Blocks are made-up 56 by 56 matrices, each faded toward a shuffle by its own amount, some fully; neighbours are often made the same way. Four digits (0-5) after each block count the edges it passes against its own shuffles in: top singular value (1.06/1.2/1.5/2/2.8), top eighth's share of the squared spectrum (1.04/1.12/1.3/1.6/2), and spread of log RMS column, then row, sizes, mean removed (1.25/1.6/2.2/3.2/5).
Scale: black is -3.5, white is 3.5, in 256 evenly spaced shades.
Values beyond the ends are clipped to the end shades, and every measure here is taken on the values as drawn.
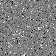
0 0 0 0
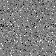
1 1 0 0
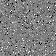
0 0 0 1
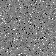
0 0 0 0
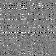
4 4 1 3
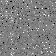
2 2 0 1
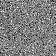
0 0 0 0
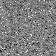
0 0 0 0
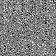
3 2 1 0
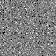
3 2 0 0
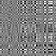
5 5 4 4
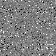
2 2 1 1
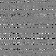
4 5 1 3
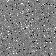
0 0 0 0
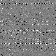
3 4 0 3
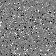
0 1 0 0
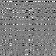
4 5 2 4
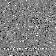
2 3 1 1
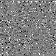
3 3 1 2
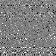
3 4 0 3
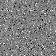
2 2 0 1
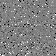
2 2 0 1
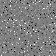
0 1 0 0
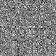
3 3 1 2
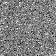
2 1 0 0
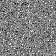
1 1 0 0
